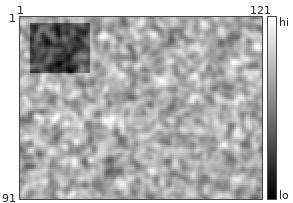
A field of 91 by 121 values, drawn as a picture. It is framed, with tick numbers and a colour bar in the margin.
There are no regular stripes. The halves do not mirror each other. An odd patch, lower than its surroundings, sits in the top left. The texture is blotchy. The top left is the ninth with the lowest average. Most values sit high, with a long tail of low ones.
